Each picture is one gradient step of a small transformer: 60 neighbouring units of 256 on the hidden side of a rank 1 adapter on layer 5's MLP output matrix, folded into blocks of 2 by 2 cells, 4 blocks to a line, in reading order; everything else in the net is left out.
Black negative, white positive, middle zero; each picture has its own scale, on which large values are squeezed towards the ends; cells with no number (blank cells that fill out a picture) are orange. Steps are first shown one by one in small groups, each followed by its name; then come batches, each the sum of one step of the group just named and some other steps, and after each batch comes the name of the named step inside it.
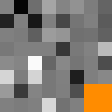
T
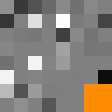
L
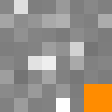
L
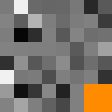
L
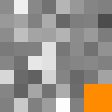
T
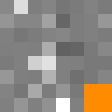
T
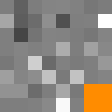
T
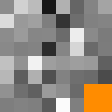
L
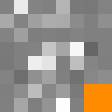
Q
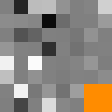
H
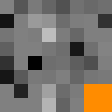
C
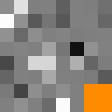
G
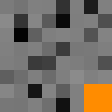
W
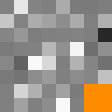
Q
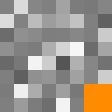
Q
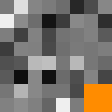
G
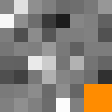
G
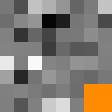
H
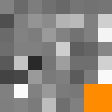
C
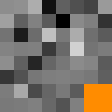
W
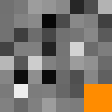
H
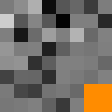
W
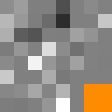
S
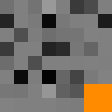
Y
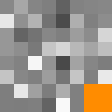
S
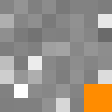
S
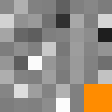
S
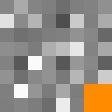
S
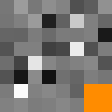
Y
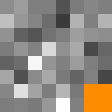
S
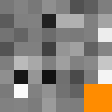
Y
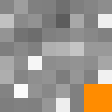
S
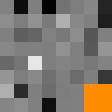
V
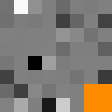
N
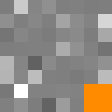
N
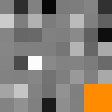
V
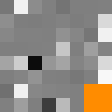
N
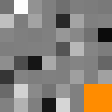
N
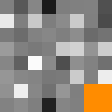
V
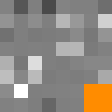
V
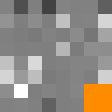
V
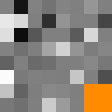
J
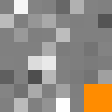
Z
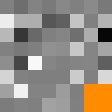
J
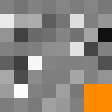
J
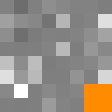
J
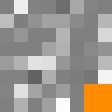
Z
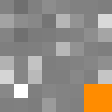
J
